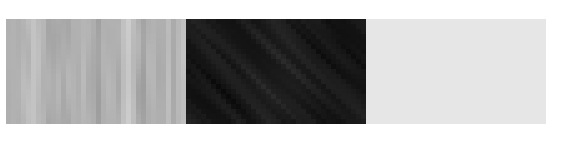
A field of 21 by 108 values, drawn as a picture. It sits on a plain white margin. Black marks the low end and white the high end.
The table splits into one row of 3 panels. Panel 1,1: high, streaked downward, faint in contrast. Panel 1,2: very low, slanting down to the right, faint in contrast. Panel 1,3: very high, flat.
